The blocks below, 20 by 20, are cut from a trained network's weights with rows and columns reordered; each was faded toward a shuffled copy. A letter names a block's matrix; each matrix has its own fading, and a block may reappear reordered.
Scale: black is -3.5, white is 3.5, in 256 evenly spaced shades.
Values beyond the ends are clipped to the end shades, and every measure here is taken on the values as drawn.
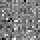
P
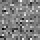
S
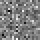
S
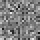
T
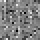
P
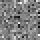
S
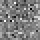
P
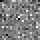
P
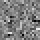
T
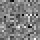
T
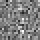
T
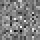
T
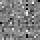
S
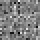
S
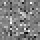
S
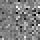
S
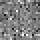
P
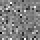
P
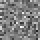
T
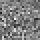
T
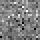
S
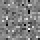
S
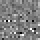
P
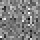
T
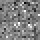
S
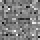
P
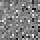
S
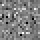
P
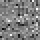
S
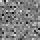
S
